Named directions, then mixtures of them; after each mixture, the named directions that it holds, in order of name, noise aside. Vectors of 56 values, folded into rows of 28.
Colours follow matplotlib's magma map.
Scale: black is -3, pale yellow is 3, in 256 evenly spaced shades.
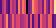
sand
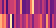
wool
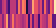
sand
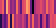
sand, wool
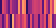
sand, wool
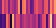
sand, wool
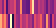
wool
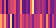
wool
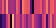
wool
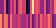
sand, wool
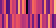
sand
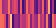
sand, wool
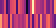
sand, wool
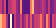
wool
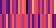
sand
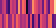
sand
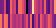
sand, wool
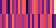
sand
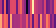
sand, wool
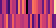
sand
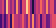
sand, wool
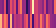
sand, wool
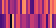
sand, wool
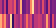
wool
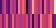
sand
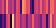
wool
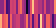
sand, wool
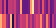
wool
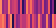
sand, wool
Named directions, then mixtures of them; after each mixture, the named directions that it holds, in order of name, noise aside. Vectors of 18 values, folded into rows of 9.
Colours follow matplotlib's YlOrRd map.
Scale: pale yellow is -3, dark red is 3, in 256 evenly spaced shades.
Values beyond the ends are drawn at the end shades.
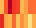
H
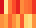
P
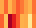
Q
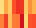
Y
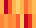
P, Y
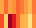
Q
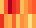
H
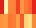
P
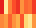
P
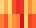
Y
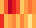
H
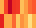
H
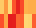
Q, Y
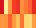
P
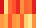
P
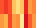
P, Y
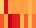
P, Q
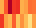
H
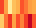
H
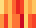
Y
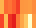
H, Q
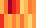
H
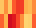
Q, Y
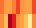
P, Q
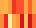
Q, Y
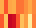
Q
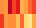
H, P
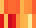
H, Q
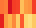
H, P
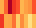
H
